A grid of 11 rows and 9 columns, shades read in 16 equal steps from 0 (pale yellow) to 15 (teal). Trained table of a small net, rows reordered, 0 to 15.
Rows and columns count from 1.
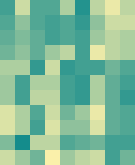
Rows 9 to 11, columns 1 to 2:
2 5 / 8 15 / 3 6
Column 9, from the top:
4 3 5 5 11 12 13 11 11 12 9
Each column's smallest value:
2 3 4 0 4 4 1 1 3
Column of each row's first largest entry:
6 6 4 6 3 6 6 3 3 2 8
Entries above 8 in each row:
4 5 5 3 6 5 5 4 3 6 3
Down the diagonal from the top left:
12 7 10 6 13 13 5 10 11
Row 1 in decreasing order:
14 12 11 11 5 4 4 3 1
